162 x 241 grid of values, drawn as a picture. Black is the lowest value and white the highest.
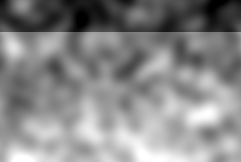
Seam: horizontal, 20% of the way down, the bottom part higher. Slope: up to the bottom. Lone odd cells: none. Ninth with the lowest average: top right.
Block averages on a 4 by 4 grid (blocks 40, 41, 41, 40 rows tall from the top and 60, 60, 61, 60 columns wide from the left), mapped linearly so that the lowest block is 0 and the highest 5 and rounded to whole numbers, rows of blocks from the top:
1 0 1 0
3 2 2 2
2 3 3 4
4 4 5 4
